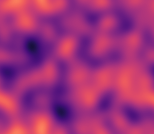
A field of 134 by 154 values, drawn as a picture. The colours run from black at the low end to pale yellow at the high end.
Seam: none. Ninth with the lowest average: middle left. Slope: none. Mirror symmetry: none. Grain: smooth.
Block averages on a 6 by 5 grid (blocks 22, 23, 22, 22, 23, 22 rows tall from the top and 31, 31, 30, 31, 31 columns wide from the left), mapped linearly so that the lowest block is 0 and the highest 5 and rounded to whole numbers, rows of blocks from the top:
54223 | 21222 | 00223 | 02344 | 30224 | 44232
